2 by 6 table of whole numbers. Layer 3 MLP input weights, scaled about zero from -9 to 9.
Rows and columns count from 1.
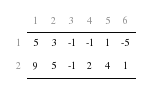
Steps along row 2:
down down up up down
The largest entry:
9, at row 2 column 1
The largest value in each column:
9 5 -1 2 4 1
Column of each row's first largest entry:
1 1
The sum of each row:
2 20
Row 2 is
9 5 -1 2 4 1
